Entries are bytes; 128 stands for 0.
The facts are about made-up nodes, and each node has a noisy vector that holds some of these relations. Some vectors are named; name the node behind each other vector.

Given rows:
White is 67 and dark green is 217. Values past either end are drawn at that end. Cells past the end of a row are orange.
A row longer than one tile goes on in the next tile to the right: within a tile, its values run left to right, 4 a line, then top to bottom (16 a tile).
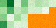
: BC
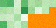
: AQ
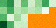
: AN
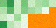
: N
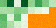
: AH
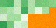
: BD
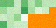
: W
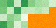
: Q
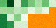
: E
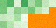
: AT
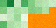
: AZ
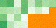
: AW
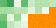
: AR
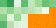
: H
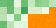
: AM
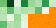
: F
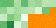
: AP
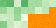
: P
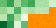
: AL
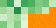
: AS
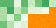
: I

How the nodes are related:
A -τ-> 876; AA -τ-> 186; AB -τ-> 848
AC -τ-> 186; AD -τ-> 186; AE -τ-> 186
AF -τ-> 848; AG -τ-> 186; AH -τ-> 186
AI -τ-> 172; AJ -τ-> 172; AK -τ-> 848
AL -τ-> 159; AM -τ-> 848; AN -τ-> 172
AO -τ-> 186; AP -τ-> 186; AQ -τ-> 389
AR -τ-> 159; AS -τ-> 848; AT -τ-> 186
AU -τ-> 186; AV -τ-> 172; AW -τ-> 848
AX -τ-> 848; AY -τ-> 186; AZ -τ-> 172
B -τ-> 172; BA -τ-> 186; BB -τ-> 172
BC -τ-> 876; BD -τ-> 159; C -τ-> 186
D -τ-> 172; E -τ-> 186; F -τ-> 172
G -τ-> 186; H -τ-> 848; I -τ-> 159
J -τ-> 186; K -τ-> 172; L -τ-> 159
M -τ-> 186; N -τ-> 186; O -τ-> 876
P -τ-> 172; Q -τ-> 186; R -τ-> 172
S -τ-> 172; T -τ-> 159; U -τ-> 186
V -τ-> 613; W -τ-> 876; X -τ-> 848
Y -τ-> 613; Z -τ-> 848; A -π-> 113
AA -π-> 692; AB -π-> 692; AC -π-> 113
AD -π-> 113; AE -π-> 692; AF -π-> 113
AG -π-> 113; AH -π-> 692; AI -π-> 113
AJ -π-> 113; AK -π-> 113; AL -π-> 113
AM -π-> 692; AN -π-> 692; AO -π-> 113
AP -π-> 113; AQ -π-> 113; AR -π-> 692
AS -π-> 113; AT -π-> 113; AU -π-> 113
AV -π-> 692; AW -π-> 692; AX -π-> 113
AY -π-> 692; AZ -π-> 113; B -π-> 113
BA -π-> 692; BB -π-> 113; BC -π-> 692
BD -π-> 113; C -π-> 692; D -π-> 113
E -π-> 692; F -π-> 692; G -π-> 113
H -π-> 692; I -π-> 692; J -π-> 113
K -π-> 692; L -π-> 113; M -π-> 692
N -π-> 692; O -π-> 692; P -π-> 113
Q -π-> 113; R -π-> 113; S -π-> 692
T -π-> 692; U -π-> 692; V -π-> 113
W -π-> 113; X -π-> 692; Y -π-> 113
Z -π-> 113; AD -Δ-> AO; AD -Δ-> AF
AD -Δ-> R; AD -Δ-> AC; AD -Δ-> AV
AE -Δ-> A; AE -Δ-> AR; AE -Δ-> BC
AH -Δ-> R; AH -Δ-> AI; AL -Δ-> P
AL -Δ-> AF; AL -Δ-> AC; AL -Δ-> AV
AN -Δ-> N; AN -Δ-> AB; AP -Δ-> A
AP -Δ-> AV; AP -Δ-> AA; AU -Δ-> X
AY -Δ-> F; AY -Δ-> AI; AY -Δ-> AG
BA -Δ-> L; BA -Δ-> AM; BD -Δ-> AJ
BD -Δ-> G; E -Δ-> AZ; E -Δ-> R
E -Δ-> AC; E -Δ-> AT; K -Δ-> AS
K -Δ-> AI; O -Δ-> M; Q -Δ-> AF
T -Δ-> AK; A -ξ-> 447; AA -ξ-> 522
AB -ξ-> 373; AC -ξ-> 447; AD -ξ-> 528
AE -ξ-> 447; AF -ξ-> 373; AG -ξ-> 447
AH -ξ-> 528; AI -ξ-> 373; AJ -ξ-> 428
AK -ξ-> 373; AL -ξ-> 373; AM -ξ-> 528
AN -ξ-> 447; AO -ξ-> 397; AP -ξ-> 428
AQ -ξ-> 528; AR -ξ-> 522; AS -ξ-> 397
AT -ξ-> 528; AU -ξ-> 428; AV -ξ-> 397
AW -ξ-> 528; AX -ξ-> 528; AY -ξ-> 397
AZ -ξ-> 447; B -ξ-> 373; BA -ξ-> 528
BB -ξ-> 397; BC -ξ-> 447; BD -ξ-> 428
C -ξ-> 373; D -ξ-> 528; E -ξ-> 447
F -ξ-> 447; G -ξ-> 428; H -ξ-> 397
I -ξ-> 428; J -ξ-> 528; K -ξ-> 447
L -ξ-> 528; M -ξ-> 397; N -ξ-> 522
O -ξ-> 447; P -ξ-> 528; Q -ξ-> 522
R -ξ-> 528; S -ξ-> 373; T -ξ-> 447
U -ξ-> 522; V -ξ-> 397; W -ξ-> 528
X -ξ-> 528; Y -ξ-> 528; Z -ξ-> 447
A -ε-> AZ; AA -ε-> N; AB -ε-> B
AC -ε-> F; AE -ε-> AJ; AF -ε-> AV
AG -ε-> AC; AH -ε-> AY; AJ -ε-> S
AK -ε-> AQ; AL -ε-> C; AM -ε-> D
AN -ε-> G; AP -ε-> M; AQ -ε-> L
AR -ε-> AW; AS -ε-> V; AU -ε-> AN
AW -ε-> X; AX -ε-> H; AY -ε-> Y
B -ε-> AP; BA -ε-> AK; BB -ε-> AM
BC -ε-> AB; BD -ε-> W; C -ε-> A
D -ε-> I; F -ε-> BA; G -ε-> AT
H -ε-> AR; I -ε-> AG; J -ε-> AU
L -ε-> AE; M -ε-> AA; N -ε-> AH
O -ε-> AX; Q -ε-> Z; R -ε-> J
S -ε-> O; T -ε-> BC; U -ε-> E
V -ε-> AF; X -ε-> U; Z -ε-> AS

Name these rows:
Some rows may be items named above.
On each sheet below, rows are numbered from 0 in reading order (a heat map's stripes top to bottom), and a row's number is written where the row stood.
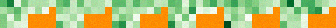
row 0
AV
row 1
A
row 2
AP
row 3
BA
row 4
B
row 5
AI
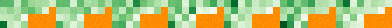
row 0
AK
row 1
BB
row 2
AD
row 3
BA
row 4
BC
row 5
AL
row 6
AA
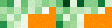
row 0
U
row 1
K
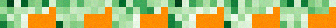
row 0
K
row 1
Z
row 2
AI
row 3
E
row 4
AB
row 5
AG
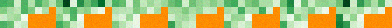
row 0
AU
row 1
AY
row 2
AJ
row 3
V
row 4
AF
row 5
M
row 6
E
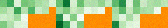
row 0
AO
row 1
AE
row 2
N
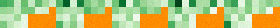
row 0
G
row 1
AG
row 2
AC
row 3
F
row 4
U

